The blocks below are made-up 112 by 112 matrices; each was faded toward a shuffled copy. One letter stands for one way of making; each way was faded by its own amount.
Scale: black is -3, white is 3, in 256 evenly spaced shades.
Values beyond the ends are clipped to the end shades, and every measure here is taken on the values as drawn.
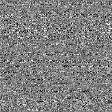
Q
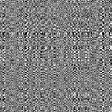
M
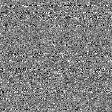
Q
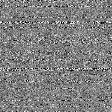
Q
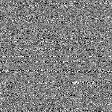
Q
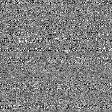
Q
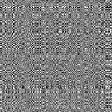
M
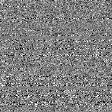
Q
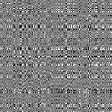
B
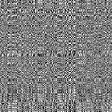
M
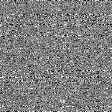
Q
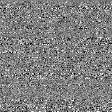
Q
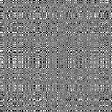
B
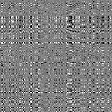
B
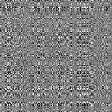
M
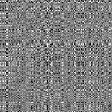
M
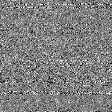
Q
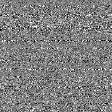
Q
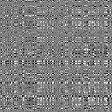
B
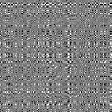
B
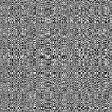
M
